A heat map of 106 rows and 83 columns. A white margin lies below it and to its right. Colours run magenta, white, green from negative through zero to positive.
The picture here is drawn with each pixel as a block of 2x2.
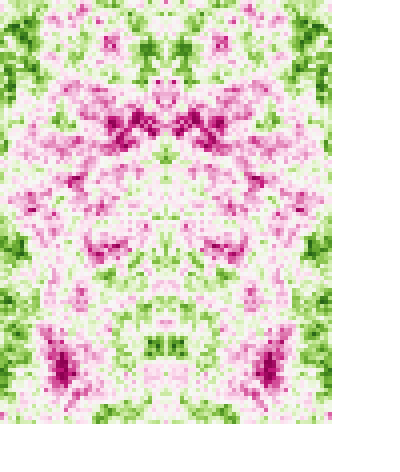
No overall slope runs across the table. The field is mottled with small blotches. The left and right halves mirror each other.
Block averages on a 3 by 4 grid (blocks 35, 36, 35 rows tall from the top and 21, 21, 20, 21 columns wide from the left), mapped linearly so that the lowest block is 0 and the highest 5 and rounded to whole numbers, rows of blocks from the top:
5 1 1 5
1 0 0 1
2 4 4 2
